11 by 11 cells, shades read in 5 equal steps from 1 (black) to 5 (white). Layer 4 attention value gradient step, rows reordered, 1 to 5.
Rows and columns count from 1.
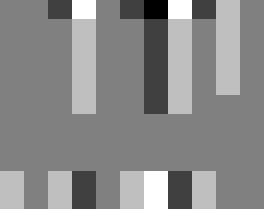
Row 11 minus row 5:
1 0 1 -2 0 1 3 -2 1 -1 0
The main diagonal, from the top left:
3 3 3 4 3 3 3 3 3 3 3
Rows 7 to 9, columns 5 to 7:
3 3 3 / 3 3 3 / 3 3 3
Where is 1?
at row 1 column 7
